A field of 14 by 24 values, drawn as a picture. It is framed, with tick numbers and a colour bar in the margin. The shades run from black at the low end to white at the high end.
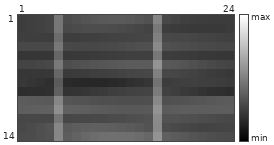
Histogram: skewed, a long tail of high values. Odd lines: columns 5 and 16. Average level on the scale: 30%.
